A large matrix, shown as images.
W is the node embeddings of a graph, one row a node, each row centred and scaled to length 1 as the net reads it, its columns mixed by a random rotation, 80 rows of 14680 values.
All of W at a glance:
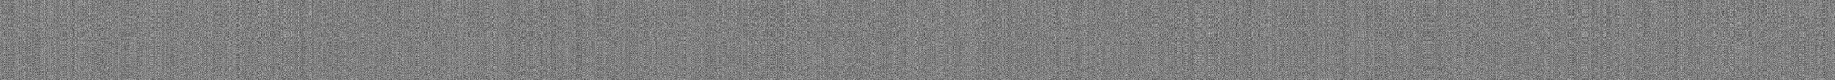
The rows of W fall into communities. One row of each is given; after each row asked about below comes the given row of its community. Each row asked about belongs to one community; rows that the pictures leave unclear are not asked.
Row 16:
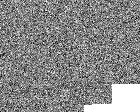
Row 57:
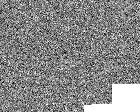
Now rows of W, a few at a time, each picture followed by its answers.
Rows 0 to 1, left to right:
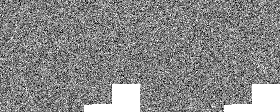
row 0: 57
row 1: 16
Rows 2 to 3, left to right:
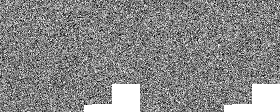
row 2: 16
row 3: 57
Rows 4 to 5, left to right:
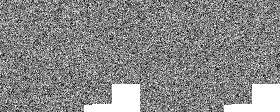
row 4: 16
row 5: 57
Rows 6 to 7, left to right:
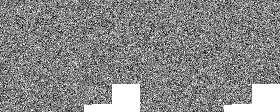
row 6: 57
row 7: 57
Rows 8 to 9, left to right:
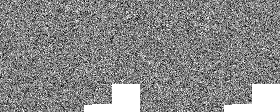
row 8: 16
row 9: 57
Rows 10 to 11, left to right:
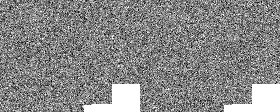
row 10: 57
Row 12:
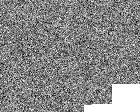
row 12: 57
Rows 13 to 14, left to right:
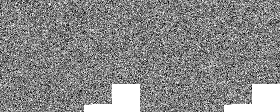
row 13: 16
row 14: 57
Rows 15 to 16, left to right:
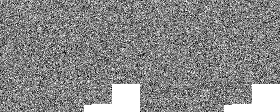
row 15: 57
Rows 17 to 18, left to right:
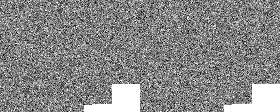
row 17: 16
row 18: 57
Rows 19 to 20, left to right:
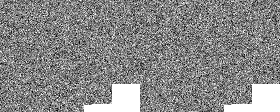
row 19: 57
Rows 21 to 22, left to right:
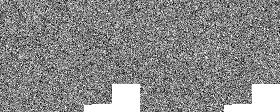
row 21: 57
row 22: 16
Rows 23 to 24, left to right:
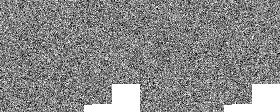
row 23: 16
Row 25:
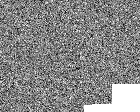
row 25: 57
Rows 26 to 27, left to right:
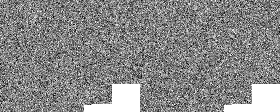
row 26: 57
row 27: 16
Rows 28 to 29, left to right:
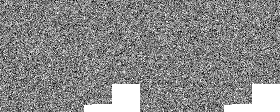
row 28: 16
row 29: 57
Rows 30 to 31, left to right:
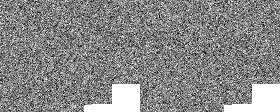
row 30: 16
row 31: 57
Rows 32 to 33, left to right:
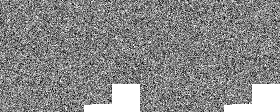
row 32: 57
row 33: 57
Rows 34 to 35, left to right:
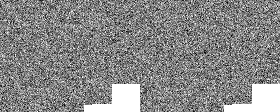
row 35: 57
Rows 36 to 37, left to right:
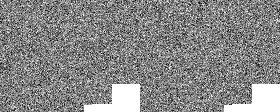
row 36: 57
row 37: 16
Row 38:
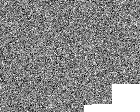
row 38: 16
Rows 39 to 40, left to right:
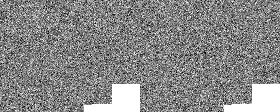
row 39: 57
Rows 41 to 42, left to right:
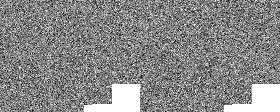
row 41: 16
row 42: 16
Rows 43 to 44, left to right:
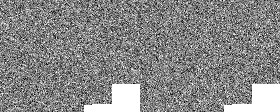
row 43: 16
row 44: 57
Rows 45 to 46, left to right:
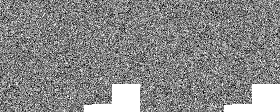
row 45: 57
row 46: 16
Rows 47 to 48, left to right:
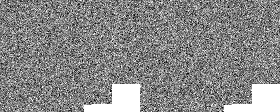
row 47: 57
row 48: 16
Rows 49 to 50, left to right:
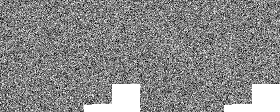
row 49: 57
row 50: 16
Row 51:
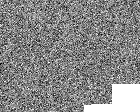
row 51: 57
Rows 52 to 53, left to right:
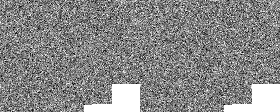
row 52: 16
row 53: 16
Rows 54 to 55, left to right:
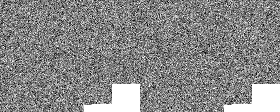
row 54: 57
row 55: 57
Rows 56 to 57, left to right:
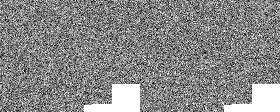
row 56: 16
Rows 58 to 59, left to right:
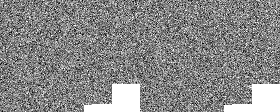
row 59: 16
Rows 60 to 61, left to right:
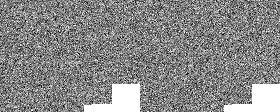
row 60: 57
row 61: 16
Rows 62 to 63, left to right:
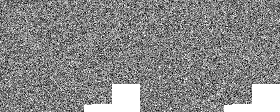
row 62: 57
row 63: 16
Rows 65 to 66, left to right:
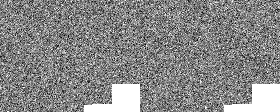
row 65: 16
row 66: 57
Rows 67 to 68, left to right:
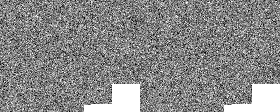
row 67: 57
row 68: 57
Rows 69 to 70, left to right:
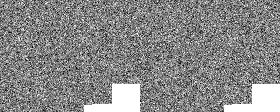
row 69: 57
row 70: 57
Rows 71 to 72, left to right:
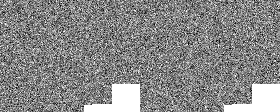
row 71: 16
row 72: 57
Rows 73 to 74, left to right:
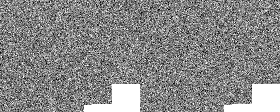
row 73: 16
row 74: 57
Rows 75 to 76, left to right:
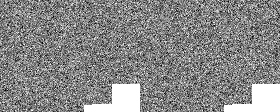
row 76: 16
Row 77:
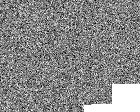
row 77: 57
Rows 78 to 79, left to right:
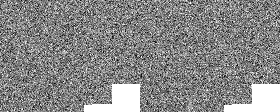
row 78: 16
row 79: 16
